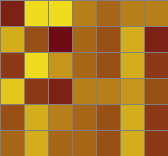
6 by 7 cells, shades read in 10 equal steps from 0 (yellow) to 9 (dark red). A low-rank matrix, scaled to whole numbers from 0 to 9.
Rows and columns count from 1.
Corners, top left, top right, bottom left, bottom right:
8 4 5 7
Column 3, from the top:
0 9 3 8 4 5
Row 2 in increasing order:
2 2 5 6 6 8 9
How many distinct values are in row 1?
4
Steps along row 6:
down up same up down up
